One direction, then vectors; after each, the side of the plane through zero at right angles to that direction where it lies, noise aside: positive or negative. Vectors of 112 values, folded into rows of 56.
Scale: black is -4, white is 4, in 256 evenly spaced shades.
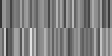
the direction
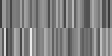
positive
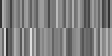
positive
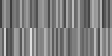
positive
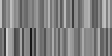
negative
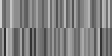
negative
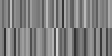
negative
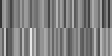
positive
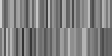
negative
